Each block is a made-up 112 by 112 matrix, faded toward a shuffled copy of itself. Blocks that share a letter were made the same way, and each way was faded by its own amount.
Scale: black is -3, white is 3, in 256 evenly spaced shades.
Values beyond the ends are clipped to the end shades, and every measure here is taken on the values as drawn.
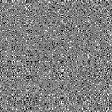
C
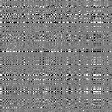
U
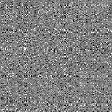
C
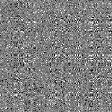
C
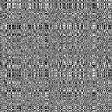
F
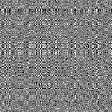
F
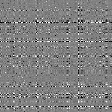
U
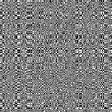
F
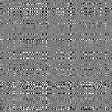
U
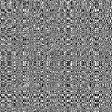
F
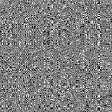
C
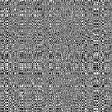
F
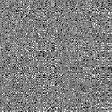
C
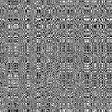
F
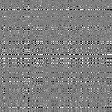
U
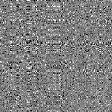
C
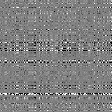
U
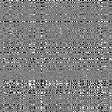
U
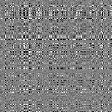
U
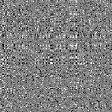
C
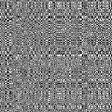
F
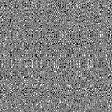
C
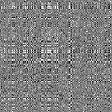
F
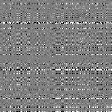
U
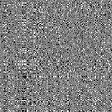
C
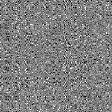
C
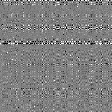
U
